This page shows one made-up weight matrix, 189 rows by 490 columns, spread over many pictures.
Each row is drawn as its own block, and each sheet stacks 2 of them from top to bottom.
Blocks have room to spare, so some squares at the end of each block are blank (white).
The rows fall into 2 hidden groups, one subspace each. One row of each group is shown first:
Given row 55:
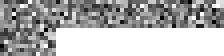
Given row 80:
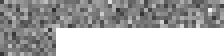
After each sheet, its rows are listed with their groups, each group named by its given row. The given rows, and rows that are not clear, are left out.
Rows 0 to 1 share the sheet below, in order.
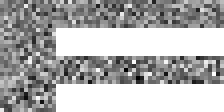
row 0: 55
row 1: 80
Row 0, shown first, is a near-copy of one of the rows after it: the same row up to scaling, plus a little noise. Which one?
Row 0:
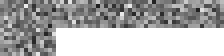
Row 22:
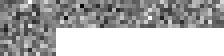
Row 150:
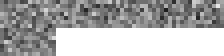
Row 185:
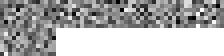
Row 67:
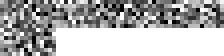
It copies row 67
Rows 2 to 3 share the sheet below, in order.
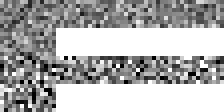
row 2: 80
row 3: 55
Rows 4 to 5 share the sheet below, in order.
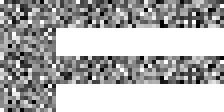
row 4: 80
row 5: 80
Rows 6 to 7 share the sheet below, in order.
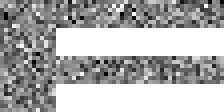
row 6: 55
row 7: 55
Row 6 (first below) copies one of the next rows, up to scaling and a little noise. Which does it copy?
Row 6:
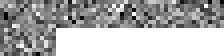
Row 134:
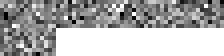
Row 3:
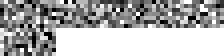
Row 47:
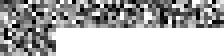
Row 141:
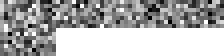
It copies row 134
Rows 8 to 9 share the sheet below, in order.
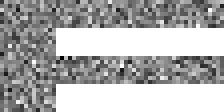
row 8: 80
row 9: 55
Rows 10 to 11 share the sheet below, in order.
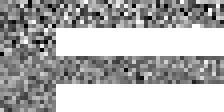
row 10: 80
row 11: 80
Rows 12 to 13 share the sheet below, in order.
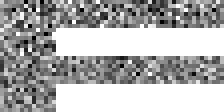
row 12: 55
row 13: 55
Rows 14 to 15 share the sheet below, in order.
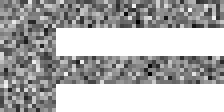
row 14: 80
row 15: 55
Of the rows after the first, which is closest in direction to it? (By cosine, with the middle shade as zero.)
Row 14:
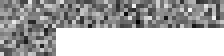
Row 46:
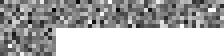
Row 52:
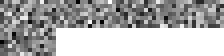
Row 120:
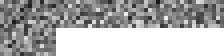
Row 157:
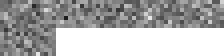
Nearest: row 52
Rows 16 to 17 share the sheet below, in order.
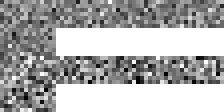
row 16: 80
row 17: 80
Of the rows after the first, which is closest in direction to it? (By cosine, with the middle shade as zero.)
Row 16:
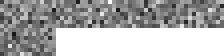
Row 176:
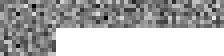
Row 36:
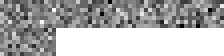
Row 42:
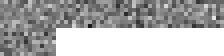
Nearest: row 42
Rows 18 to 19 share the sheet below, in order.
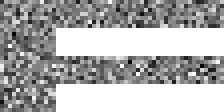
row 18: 80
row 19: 55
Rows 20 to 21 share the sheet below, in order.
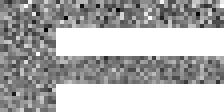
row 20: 55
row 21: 55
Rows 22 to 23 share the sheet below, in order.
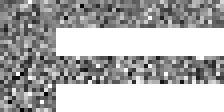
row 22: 55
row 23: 80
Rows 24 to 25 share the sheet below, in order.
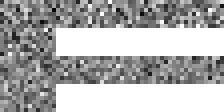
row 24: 80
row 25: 55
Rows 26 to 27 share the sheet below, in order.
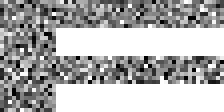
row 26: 55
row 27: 80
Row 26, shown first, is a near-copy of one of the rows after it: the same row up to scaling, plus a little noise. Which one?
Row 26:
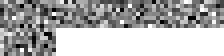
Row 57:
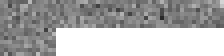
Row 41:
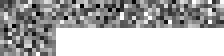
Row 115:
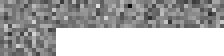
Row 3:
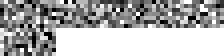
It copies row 3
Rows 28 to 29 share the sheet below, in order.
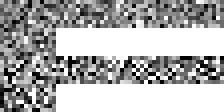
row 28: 80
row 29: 55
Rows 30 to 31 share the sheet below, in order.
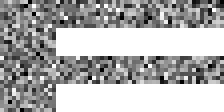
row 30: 55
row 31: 80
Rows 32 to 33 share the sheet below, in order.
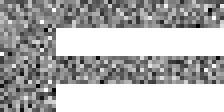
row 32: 80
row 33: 55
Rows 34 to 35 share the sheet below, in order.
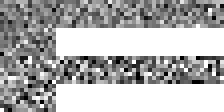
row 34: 80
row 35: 80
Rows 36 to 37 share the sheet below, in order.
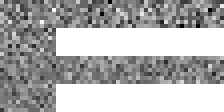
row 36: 80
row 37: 80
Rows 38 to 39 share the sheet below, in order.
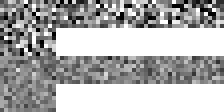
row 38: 55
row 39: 55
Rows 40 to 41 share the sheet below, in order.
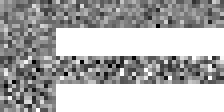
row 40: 55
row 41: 55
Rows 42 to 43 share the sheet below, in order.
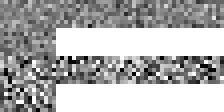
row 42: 80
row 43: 55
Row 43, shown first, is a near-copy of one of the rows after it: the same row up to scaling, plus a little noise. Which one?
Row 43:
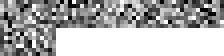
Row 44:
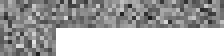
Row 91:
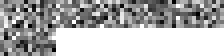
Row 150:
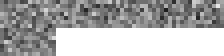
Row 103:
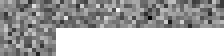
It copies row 44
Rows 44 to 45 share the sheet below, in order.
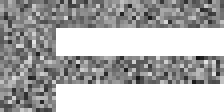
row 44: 55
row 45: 80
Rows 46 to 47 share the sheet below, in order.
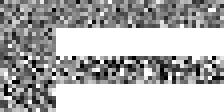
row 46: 80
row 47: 55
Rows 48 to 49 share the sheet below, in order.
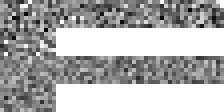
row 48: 55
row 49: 80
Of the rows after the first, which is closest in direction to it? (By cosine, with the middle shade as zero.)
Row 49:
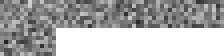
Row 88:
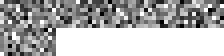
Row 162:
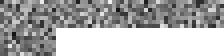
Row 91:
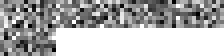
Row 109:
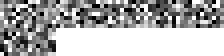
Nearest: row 162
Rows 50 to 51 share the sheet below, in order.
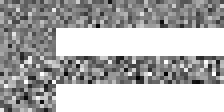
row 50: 80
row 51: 80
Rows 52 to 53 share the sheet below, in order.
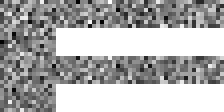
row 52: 80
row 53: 80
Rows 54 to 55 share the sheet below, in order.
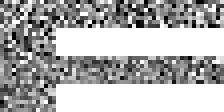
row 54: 80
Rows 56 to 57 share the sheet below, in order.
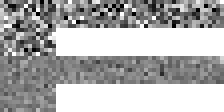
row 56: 55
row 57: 55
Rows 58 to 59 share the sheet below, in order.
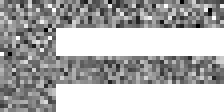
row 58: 80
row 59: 55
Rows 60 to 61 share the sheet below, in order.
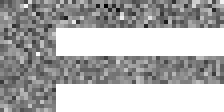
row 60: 55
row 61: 80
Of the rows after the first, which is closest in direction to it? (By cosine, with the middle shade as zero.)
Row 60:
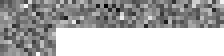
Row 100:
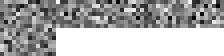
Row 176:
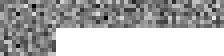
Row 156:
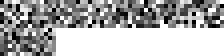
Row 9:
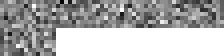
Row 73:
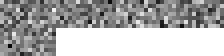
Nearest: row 176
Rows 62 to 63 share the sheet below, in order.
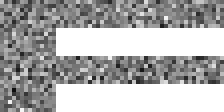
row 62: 80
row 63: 80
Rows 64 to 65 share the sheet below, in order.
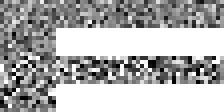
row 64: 80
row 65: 55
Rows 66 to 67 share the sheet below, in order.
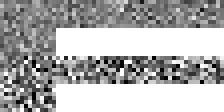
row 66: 55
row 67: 55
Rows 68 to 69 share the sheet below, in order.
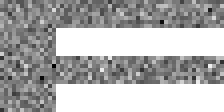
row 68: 80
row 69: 80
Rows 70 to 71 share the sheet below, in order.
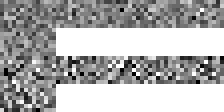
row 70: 55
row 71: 55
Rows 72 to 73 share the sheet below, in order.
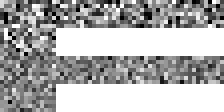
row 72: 55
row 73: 80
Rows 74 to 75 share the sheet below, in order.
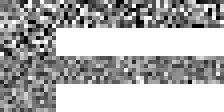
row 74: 80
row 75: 80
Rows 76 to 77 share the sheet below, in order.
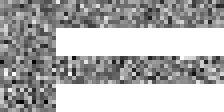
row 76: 55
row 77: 55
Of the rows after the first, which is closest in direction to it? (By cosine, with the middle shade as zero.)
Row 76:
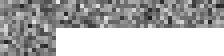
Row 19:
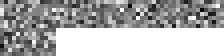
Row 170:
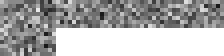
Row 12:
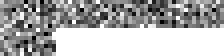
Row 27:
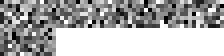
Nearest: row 170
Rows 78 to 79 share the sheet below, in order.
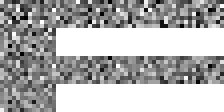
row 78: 80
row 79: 80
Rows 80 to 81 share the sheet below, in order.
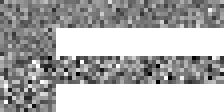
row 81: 55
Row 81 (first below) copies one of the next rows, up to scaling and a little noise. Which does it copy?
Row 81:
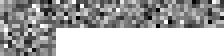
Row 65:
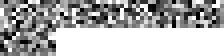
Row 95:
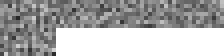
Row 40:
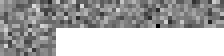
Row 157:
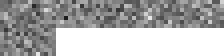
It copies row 40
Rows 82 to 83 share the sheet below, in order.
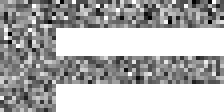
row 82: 55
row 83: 80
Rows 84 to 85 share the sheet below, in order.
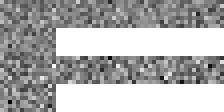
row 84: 80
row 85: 80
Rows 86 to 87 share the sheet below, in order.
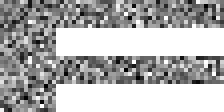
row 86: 80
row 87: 80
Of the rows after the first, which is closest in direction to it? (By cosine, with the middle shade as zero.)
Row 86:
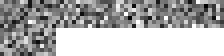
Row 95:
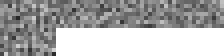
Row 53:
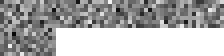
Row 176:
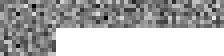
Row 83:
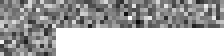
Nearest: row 95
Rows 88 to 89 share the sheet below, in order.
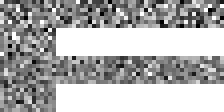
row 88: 80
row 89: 55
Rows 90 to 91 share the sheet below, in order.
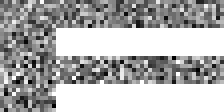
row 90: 80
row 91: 55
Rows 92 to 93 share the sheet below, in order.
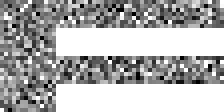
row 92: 55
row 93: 80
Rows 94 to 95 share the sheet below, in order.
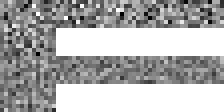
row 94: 55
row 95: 55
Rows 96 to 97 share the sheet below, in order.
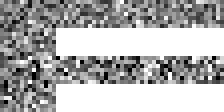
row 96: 80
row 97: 55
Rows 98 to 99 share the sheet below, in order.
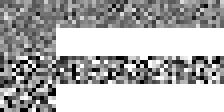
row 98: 55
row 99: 55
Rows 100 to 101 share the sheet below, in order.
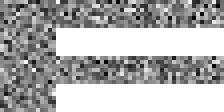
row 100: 55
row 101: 55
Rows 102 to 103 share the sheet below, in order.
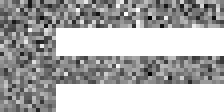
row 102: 80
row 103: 55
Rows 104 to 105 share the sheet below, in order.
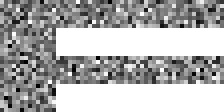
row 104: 80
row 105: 55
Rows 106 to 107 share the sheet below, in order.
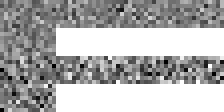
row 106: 55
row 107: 80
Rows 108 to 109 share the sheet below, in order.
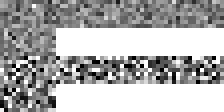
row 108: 55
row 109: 55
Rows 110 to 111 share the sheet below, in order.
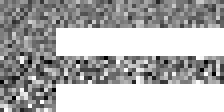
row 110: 80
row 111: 80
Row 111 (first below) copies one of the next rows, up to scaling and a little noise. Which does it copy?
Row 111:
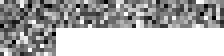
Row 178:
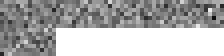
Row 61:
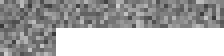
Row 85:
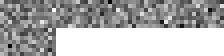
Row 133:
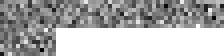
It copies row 61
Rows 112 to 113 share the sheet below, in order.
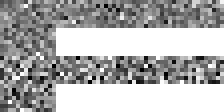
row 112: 55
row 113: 80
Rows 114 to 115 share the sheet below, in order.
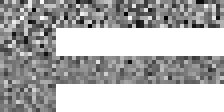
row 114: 80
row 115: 55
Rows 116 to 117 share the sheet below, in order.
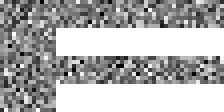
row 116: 80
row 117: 55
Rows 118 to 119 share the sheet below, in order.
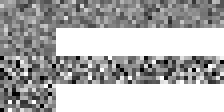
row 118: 55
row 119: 80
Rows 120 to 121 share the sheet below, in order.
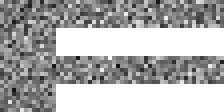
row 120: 80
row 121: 80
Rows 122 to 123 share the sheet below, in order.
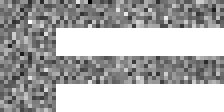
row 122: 80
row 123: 80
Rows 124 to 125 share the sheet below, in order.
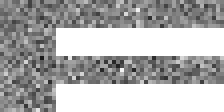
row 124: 80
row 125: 55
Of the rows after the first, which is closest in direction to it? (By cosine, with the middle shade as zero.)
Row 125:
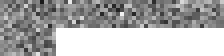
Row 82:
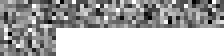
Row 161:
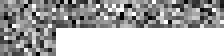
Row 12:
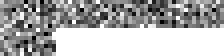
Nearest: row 12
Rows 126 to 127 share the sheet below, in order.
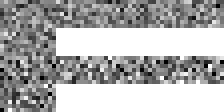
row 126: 55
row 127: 80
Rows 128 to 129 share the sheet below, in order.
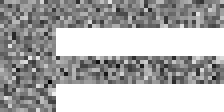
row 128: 80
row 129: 55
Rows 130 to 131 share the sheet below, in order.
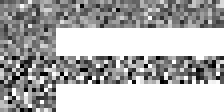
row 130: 55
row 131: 80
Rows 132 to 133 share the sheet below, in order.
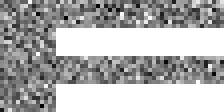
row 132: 55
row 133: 80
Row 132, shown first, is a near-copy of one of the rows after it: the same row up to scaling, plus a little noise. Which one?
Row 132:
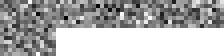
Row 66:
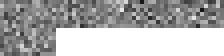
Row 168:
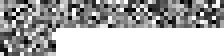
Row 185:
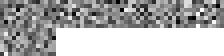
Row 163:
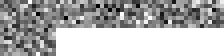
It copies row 163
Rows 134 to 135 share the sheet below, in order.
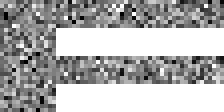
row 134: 55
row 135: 55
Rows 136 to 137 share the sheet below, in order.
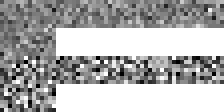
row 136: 80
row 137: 55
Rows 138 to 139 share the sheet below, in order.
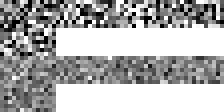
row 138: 80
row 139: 80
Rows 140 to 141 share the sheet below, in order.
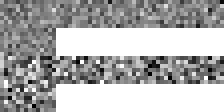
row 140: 80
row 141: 55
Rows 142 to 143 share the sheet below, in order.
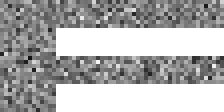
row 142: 55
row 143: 55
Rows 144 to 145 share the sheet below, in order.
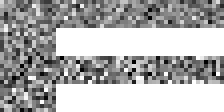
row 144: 55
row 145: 80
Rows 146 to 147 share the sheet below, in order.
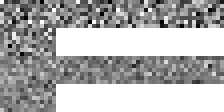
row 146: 80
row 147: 80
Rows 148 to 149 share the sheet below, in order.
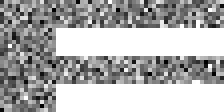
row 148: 80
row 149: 80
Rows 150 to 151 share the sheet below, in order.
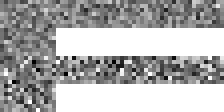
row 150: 55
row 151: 55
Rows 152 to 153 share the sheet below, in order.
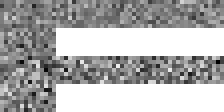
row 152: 55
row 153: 55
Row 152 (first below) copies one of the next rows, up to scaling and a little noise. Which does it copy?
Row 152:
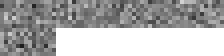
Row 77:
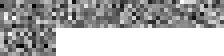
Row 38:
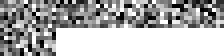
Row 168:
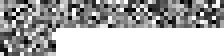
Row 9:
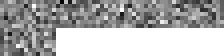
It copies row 77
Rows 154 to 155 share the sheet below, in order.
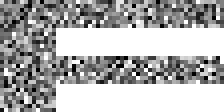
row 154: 80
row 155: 55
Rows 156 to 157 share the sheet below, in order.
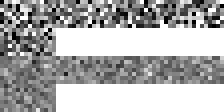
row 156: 80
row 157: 55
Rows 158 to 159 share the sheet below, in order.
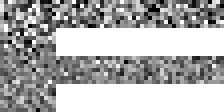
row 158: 55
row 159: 55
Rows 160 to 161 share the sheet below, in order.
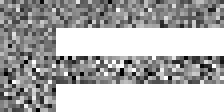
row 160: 80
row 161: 55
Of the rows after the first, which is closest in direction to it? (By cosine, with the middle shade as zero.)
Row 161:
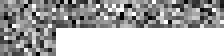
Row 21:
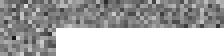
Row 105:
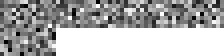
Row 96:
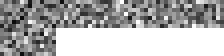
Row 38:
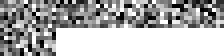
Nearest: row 38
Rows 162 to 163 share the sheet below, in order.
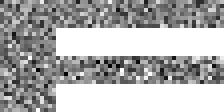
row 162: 80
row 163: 55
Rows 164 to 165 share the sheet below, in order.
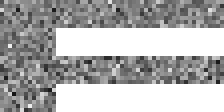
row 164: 80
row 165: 55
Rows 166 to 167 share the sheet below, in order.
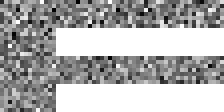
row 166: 80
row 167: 80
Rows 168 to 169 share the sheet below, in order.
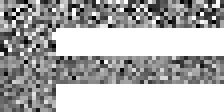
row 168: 55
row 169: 55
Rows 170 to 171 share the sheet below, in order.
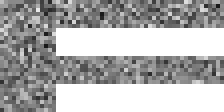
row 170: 55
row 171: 80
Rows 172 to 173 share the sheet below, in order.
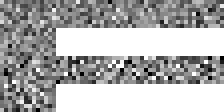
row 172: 80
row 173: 55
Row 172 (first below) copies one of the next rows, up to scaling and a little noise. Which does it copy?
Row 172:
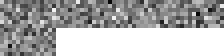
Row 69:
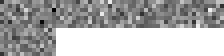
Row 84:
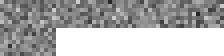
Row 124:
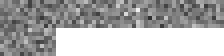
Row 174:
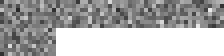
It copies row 84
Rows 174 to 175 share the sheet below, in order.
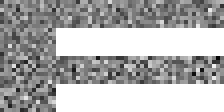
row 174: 80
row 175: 55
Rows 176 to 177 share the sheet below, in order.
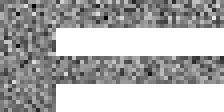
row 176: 55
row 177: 55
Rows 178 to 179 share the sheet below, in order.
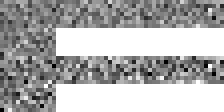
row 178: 80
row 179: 80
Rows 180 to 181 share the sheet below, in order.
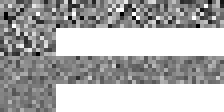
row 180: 55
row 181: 80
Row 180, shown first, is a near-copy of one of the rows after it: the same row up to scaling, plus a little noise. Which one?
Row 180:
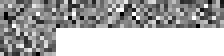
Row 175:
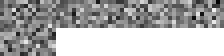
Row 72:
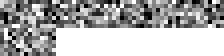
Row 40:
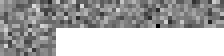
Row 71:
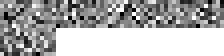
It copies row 71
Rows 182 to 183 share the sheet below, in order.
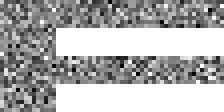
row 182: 80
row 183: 55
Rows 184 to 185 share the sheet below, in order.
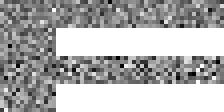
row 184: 80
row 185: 55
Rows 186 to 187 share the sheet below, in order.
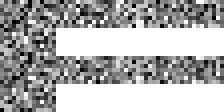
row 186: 80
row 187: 80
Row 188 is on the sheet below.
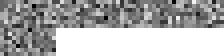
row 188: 55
